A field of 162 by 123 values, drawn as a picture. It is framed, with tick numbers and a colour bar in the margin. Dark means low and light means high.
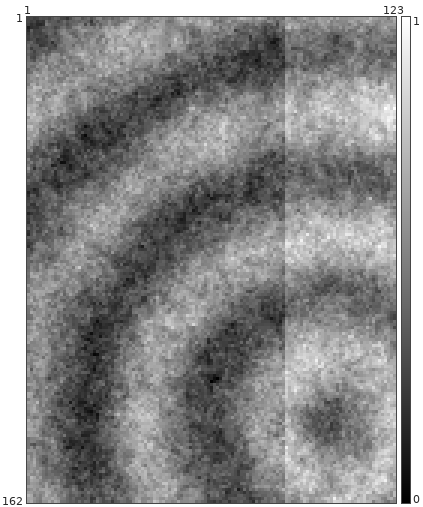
The right part is higher, past a seam about 70% of the way across. The halves do not mirror each other. Rings spread out from the bottom right.
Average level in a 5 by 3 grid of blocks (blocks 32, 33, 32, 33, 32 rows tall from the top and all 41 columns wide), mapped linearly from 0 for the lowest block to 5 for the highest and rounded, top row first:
303
023
125
015
115
